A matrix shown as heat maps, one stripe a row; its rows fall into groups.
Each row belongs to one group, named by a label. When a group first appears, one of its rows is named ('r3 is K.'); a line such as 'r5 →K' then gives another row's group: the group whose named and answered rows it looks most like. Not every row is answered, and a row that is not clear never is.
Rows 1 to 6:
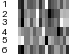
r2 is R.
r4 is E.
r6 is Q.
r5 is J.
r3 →R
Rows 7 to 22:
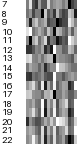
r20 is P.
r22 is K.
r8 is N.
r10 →J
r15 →Q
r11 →R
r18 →K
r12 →Q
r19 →K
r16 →K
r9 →R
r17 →J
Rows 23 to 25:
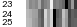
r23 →E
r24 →J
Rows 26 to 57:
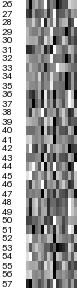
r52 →J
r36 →N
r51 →N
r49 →R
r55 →J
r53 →R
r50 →Q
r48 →R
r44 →K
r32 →E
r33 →P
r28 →K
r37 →N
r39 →J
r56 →J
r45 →J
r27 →Q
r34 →E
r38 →K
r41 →J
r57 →Q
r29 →E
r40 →N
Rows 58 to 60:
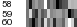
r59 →P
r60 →N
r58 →R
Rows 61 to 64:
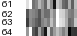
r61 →J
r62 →P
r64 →P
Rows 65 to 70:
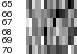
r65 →K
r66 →R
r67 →J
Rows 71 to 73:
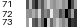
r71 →P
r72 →E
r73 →P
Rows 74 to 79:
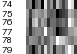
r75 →R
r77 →R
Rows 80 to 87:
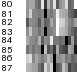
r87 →J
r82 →P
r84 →E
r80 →K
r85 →N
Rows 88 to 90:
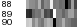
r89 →Q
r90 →J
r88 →E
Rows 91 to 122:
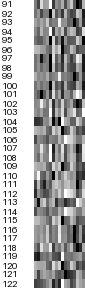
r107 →K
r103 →K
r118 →K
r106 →P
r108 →K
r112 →P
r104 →Q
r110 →P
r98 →N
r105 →J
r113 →R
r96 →J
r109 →J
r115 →J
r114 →P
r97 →N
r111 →P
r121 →R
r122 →Q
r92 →N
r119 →Q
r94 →K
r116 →E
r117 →E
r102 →K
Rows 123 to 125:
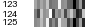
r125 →E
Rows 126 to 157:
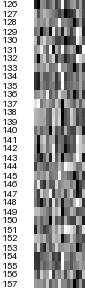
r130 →R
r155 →Q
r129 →N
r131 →K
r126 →Q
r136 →E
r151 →P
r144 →P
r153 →P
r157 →E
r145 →E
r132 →R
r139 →J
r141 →R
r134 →Q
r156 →K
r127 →R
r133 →E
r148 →N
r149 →J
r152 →J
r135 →Q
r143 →N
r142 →R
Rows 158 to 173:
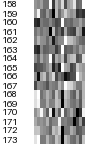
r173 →J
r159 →P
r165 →Q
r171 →E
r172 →J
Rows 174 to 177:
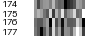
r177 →N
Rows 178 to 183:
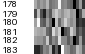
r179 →P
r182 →E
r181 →J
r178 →E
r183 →Q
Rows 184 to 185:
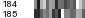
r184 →R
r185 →Q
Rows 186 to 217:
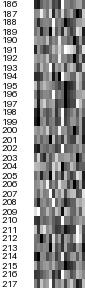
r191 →P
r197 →R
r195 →R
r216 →Q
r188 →R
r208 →R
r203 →P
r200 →E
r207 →K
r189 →N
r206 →E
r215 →R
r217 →K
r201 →N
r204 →J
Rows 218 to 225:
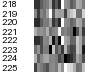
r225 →P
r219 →K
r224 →R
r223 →N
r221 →E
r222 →Q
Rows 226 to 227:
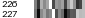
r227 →R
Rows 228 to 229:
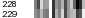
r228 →K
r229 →K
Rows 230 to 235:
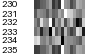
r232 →K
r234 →J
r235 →Q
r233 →N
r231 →P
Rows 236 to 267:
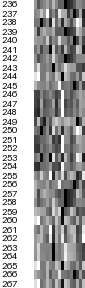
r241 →N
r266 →E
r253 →N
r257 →R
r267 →J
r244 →J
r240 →E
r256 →E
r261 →K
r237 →E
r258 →R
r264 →P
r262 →K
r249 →P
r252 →Q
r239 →R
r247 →Q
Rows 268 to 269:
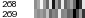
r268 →K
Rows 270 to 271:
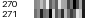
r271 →N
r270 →E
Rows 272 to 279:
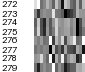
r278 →K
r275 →P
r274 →P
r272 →J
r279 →R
